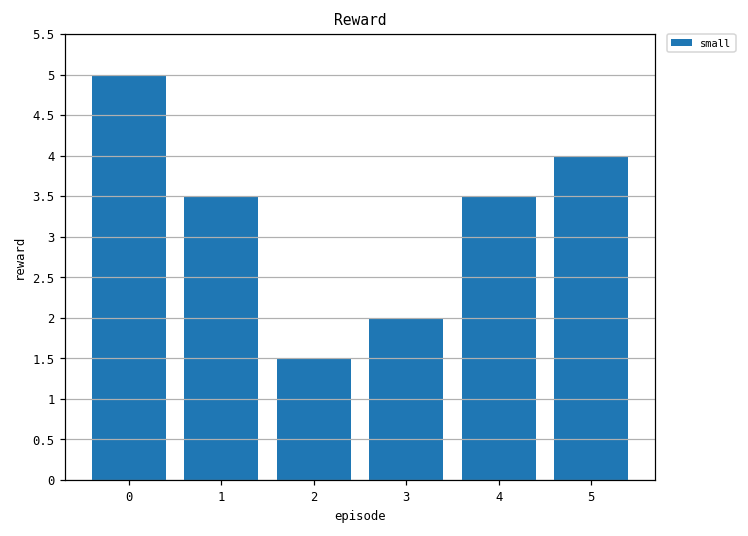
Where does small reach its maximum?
0
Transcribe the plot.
Title: Reward
x-axis: episode, ticks 0 1 2 3 4 5
y-axis: reward, ticks 0 0.5 1 1.5 2 2.5 3 3.5 4 4.5 5 5.5
Legend: small
Values:
small: 5 3.5 1.5 2 3.5 4
